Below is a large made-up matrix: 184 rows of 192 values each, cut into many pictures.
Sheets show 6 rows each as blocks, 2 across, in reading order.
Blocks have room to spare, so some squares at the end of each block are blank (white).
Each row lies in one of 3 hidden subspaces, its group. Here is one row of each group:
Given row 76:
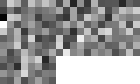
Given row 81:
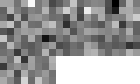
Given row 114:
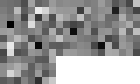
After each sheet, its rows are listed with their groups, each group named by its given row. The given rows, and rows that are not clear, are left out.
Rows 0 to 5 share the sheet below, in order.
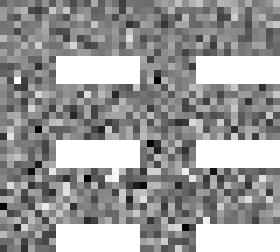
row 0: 81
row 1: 81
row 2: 114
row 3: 76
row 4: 81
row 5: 76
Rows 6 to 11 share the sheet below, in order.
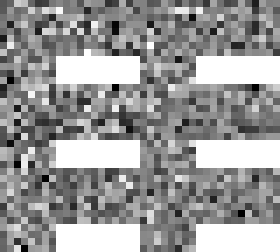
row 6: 114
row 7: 114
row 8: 81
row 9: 81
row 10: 76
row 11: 114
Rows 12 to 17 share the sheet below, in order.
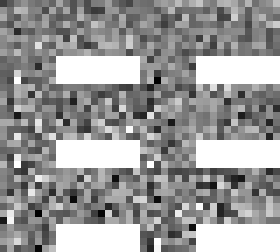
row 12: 81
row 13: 81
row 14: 81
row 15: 76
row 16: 114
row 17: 81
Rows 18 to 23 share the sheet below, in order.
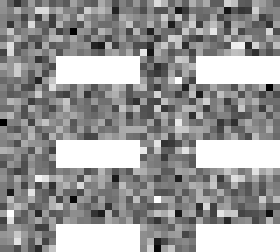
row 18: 114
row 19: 114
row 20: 81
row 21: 76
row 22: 114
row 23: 81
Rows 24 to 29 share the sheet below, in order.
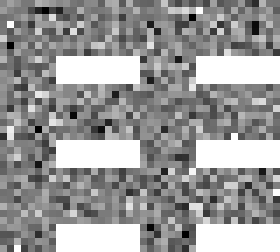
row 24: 114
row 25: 114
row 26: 114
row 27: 76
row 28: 81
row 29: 76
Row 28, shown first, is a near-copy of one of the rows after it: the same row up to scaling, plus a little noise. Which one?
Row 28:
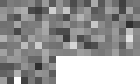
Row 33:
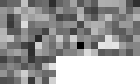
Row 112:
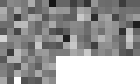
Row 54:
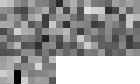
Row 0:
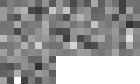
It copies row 0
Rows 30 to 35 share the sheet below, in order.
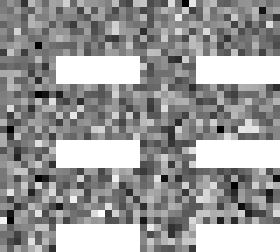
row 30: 114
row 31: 76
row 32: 114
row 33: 81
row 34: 114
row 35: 76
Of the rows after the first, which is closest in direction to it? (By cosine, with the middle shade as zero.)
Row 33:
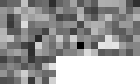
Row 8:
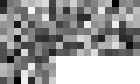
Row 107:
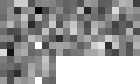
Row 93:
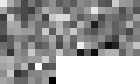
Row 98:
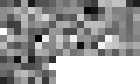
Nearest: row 98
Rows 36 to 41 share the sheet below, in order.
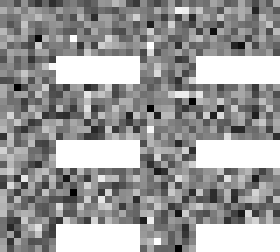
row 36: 81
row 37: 114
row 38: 114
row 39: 114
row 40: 76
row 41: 114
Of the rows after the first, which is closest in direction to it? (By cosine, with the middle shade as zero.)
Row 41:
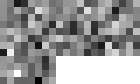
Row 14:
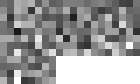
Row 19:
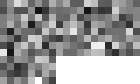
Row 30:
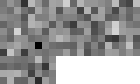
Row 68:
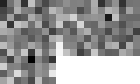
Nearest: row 30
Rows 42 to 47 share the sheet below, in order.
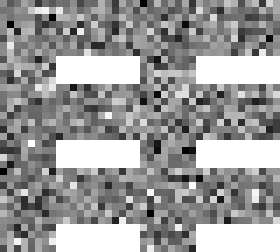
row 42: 114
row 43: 76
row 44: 76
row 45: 76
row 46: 76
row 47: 114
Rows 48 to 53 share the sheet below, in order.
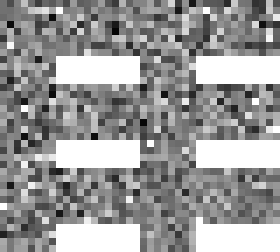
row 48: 114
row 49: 81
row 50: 76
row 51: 76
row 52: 81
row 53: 76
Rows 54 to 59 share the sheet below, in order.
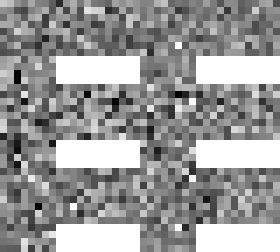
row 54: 81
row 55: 114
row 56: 76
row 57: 114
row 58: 81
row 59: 76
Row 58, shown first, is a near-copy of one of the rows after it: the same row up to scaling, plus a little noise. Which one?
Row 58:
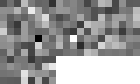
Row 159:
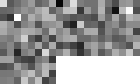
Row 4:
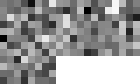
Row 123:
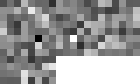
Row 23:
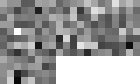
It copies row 123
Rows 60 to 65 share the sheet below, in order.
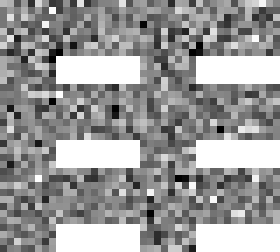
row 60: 76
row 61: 76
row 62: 114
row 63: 81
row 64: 81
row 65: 114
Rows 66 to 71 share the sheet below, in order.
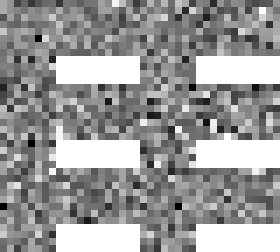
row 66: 81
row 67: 76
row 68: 76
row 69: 81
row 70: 81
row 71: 81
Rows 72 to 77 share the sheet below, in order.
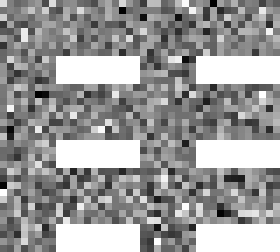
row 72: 76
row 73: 76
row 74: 114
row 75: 76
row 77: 81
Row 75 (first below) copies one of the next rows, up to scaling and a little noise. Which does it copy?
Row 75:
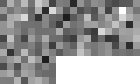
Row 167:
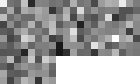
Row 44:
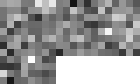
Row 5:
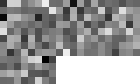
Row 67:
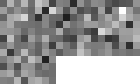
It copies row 67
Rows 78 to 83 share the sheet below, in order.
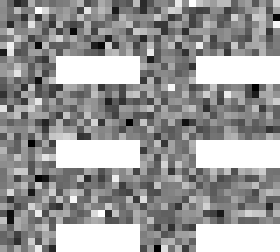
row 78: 114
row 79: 81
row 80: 76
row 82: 114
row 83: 81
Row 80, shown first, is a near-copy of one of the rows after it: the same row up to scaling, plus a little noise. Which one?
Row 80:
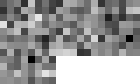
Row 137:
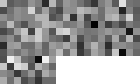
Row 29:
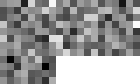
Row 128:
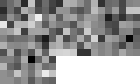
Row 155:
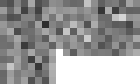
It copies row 128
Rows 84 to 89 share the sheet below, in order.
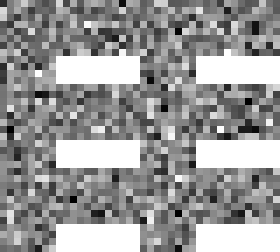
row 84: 76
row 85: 114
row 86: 114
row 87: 81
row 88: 114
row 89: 114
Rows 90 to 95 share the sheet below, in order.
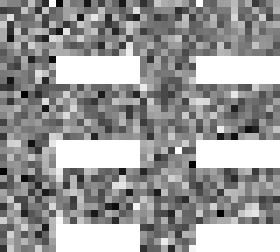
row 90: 76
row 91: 81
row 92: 76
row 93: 81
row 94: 76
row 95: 81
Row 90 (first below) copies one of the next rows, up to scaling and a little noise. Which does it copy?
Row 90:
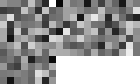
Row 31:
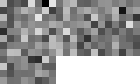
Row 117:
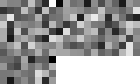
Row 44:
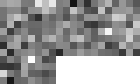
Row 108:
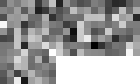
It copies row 117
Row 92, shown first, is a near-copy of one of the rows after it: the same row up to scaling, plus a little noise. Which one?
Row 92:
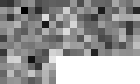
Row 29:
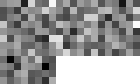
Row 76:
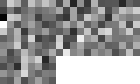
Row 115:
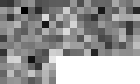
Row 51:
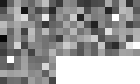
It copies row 115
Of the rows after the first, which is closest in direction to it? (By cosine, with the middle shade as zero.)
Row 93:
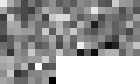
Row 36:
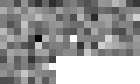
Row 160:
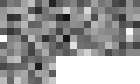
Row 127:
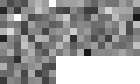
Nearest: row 127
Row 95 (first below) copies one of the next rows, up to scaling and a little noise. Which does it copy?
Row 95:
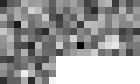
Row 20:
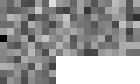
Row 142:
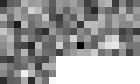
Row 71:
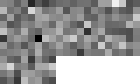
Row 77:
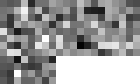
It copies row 142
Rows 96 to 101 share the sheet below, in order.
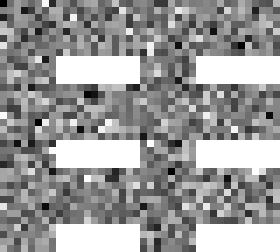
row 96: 76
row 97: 114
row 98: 81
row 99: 76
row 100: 81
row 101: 81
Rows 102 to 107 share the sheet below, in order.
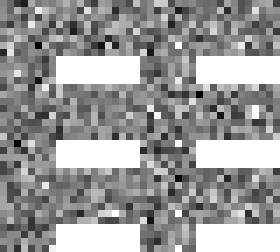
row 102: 114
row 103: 114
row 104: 76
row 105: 114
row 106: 81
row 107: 114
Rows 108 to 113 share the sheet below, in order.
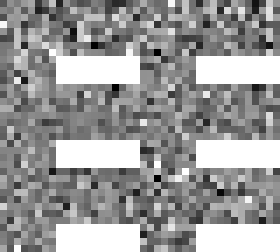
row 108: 76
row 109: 81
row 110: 81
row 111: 81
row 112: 81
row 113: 76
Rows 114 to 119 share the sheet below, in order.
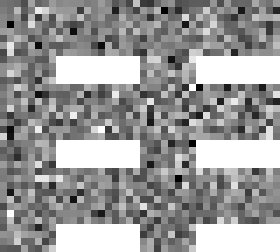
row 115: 76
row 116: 114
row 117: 76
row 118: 114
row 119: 81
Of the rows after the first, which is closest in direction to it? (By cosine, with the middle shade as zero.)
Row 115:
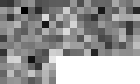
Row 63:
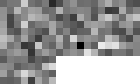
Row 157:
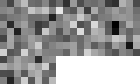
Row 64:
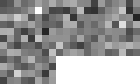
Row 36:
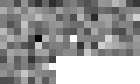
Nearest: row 157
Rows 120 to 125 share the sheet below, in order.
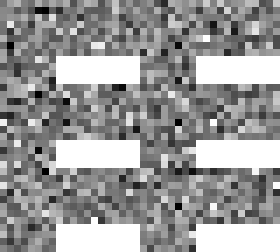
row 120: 114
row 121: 114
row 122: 81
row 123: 81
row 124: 76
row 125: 81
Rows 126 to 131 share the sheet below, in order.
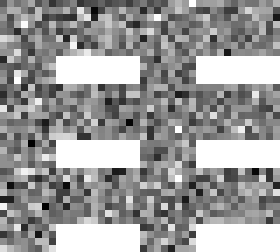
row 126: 81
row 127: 81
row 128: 76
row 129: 114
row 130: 81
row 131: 81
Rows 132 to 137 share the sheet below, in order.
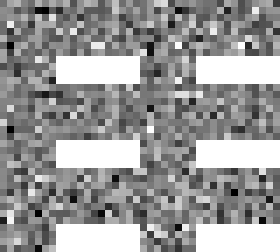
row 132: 114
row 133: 114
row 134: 114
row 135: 114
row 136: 114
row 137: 76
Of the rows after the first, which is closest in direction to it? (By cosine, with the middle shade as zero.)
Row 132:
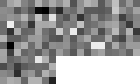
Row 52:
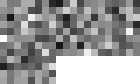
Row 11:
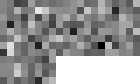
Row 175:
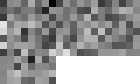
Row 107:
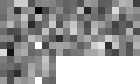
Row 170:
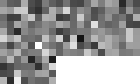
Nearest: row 107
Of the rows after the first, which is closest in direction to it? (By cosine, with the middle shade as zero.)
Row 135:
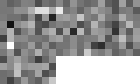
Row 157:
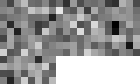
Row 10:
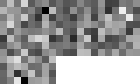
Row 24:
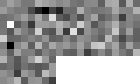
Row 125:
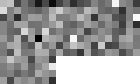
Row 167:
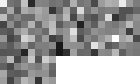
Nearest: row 157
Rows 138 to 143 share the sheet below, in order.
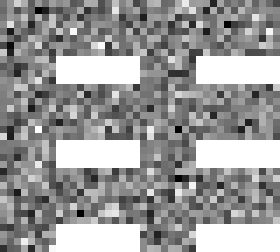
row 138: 114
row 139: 76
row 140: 114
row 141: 114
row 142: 81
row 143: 114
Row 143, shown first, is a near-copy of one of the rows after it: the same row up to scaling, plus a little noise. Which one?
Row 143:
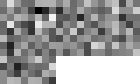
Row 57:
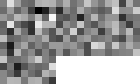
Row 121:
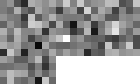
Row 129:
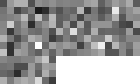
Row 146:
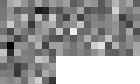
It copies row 57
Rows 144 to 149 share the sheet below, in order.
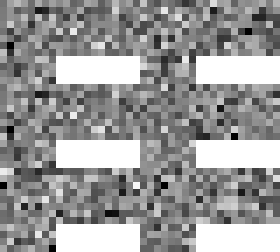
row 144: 114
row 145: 76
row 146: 114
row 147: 76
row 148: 81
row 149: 76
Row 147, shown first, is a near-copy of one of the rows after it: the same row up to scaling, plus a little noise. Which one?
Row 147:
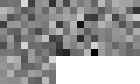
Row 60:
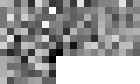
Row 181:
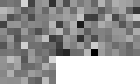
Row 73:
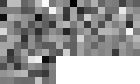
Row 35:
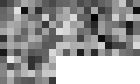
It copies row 181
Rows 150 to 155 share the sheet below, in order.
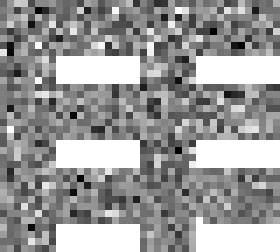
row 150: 114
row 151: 114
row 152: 114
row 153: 81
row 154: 81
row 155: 76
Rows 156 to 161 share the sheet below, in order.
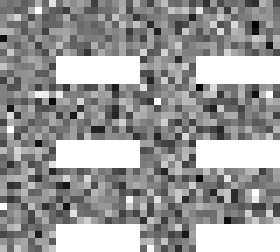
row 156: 81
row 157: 114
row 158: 114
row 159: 81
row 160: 81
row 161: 114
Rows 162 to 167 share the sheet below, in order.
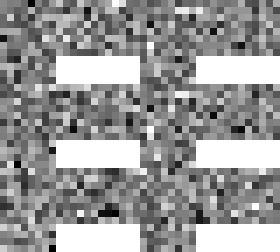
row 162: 81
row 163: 114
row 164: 81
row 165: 114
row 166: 81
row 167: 76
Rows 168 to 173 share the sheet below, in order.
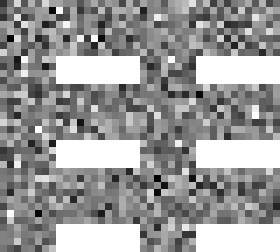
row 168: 76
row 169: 76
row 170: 81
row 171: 114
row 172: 114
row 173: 76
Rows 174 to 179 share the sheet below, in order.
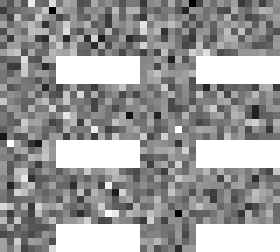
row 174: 76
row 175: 76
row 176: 76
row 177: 114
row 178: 81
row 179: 114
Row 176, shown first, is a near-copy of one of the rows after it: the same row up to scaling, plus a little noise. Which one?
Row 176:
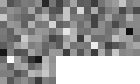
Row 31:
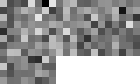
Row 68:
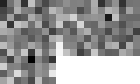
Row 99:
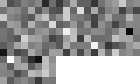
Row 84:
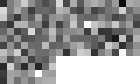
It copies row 99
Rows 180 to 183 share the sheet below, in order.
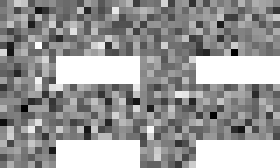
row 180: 114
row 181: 76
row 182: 81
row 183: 114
